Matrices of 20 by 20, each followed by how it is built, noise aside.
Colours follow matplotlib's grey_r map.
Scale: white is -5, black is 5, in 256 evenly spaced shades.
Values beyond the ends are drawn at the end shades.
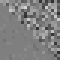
upper triangular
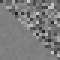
upper triangular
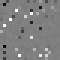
sparse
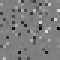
sparse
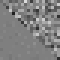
upper triangular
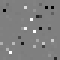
sparse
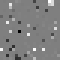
sparse
